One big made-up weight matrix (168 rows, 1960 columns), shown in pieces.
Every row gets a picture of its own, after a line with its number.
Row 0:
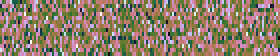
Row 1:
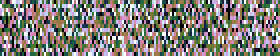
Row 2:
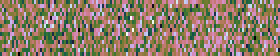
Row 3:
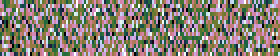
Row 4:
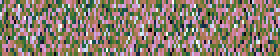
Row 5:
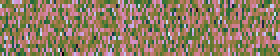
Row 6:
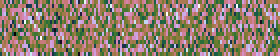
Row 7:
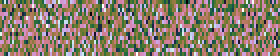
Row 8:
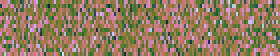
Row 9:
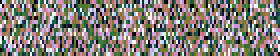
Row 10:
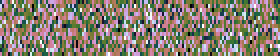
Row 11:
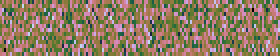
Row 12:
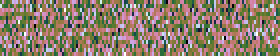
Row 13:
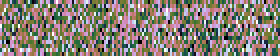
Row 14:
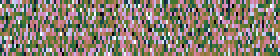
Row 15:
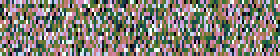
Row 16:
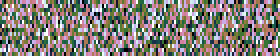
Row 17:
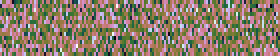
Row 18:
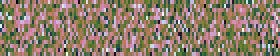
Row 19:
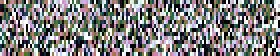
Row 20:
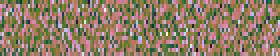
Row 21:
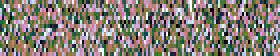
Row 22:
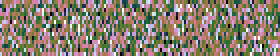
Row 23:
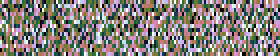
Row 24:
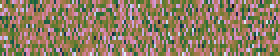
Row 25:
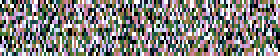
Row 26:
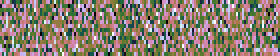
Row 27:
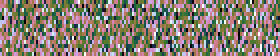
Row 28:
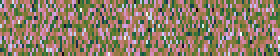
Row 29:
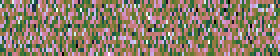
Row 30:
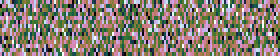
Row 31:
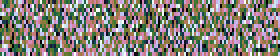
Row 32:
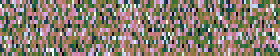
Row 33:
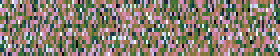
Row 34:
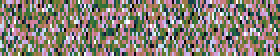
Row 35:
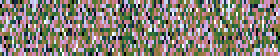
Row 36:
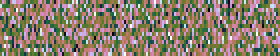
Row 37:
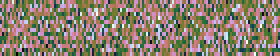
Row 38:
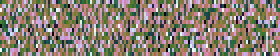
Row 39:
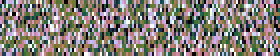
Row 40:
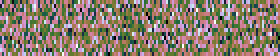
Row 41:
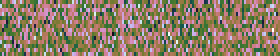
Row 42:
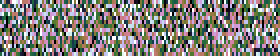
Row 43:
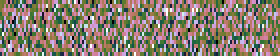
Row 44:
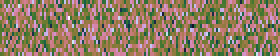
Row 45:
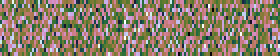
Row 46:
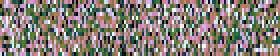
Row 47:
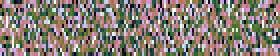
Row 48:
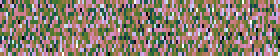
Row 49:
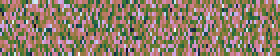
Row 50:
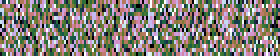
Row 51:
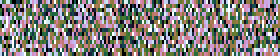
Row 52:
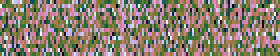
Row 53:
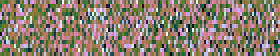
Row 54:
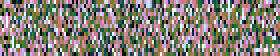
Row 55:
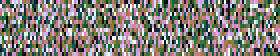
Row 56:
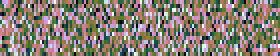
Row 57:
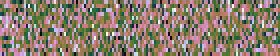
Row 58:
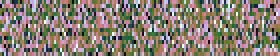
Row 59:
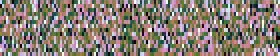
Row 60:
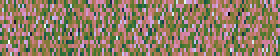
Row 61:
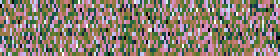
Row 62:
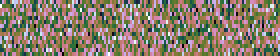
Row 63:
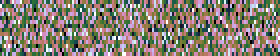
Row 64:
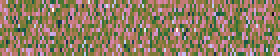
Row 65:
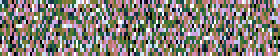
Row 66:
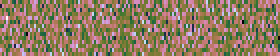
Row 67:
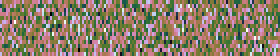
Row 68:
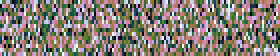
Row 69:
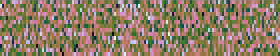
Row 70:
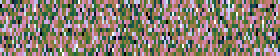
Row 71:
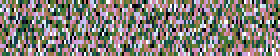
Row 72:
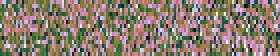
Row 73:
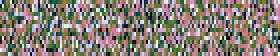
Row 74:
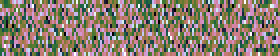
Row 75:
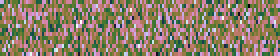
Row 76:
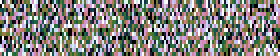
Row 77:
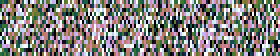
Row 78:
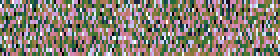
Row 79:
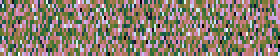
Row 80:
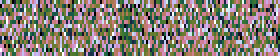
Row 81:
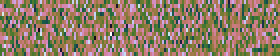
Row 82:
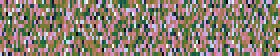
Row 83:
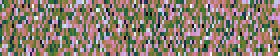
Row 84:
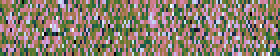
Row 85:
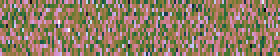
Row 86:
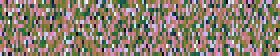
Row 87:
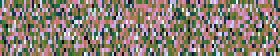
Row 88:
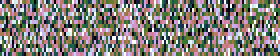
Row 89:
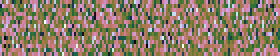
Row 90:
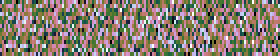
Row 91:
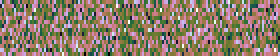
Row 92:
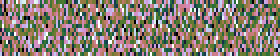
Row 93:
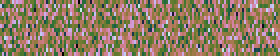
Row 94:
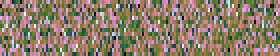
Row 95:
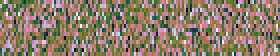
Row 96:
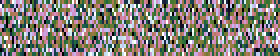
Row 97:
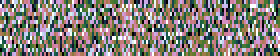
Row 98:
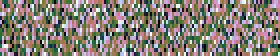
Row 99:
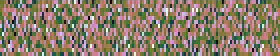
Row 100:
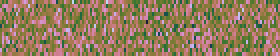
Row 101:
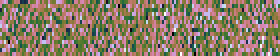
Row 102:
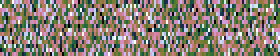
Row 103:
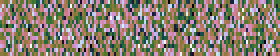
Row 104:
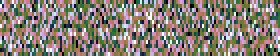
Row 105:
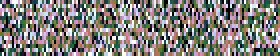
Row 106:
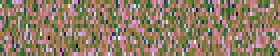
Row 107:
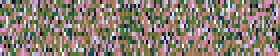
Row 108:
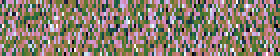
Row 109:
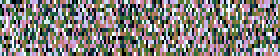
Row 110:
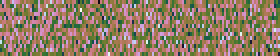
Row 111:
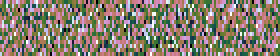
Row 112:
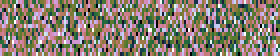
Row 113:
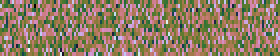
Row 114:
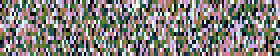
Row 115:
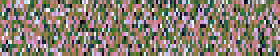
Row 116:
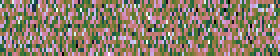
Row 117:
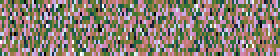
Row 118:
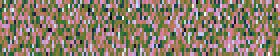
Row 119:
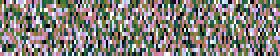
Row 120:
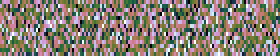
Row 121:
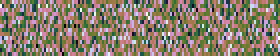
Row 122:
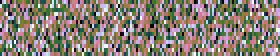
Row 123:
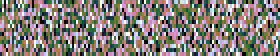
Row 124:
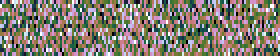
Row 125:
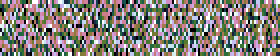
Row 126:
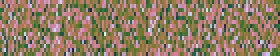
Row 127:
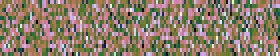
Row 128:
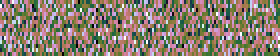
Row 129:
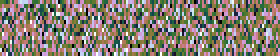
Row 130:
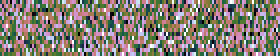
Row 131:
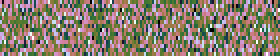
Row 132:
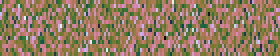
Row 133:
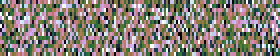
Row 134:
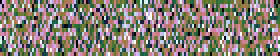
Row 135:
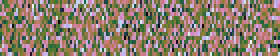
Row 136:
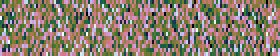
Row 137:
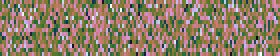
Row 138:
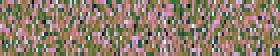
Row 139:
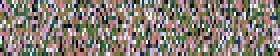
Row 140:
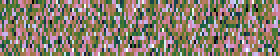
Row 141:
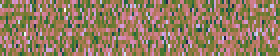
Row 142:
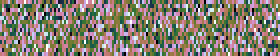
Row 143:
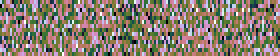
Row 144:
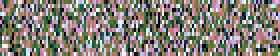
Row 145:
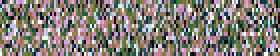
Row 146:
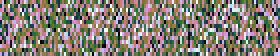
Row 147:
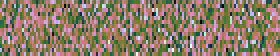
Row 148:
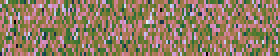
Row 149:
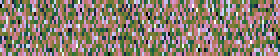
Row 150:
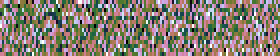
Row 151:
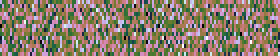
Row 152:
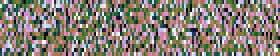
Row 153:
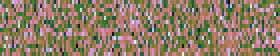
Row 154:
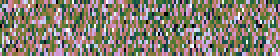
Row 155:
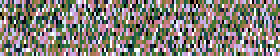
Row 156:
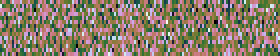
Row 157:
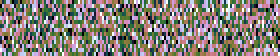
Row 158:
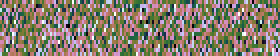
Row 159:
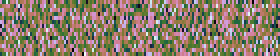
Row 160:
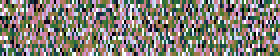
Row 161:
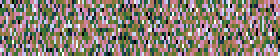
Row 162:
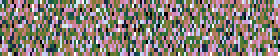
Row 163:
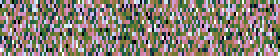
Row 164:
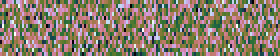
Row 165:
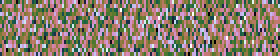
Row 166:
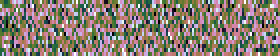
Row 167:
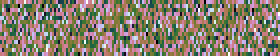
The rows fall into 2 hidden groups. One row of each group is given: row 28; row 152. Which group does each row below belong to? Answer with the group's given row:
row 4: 152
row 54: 28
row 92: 152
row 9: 28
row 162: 28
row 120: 152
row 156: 28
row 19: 152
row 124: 28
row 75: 152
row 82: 152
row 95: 152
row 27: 152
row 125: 152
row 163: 28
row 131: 152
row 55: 28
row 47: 28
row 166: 28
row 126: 152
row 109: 28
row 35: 28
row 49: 152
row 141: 28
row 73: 28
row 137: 152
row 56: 28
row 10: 28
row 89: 28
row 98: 28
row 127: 152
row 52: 28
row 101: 152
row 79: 28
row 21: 152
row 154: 152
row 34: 152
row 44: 152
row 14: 28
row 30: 28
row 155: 152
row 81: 28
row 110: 28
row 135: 28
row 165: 152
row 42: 28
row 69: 28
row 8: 28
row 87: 152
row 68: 28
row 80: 28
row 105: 28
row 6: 152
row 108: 152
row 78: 28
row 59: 28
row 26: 28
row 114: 152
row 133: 152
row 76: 28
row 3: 28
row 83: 28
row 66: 28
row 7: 152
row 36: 28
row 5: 28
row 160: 28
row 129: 152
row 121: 28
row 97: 28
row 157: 28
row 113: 28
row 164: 152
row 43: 152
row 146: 152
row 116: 28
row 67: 152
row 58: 28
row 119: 152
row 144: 28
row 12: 28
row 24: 28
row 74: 28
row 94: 28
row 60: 152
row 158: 152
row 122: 152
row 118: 152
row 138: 152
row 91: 28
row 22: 152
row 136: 152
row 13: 152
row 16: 152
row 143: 28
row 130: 152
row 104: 28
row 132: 152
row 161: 28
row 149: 28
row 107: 28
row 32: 28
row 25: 28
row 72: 152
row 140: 152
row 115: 152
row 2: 152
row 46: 28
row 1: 28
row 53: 152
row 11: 152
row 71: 152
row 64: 152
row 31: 28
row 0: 28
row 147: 152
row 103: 152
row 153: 28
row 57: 28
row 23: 152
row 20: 152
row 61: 28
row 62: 28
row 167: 152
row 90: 152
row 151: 28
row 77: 152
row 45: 28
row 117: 152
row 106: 28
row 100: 152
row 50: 152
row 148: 152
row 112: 152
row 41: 28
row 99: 152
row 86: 152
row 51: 28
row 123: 152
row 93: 28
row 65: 28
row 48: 28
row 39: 152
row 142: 152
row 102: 28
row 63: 28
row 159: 152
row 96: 28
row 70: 28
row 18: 152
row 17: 28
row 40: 28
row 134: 28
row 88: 28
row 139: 28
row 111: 152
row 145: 152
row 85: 152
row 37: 152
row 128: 28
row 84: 152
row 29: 28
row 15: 152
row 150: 152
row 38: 152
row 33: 28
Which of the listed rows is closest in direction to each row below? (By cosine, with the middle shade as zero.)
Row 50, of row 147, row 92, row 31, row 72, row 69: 92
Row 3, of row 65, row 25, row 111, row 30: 65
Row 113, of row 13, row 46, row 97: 97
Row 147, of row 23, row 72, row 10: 72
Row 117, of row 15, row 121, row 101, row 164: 101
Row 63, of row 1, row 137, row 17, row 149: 1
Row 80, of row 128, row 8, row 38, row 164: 8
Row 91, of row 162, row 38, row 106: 162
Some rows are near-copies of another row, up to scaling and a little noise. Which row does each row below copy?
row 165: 90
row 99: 43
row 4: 132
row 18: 133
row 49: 125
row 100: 154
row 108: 39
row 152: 95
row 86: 82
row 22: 67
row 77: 53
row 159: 50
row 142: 167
